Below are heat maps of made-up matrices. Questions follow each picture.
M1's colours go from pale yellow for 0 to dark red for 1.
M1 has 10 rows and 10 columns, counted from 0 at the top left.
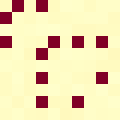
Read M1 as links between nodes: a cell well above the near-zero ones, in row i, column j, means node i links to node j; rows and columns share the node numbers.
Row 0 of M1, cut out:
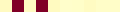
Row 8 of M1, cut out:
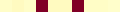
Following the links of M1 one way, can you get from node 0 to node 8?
yes
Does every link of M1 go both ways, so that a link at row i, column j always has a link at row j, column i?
yes
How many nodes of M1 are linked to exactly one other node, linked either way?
2
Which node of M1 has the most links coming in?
node 3
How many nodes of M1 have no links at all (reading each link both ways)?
4
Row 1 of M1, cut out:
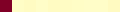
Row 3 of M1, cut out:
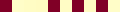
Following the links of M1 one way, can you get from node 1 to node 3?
yes
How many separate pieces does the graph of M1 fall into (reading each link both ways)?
5
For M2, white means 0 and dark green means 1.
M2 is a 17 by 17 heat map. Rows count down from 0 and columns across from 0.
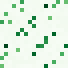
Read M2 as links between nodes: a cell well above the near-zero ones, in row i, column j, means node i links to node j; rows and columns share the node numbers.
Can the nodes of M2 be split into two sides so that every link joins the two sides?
yes
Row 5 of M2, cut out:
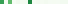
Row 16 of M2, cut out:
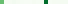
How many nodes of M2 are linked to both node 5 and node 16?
1
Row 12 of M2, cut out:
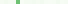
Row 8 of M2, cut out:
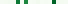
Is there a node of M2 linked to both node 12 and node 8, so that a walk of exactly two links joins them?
yes
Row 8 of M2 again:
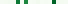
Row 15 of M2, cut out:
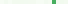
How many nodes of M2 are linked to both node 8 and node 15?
1
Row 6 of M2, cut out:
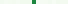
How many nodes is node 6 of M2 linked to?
1
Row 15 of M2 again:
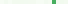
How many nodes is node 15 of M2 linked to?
1
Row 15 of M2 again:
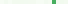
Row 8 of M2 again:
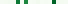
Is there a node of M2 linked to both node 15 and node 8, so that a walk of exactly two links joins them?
yes
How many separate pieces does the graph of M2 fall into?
1
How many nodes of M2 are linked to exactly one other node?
9
